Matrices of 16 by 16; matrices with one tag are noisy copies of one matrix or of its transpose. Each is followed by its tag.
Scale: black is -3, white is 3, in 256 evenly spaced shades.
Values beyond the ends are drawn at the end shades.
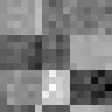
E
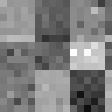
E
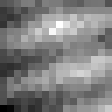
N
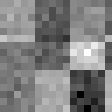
E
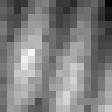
N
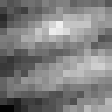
N
